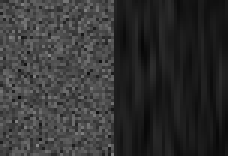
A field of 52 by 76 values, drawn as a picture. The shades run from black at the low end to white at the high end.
The table splits into one row of 2 panels. Panel 1,1: low, fine-grained. Panel 1,2: very low, streaked downward, faint in contrast.
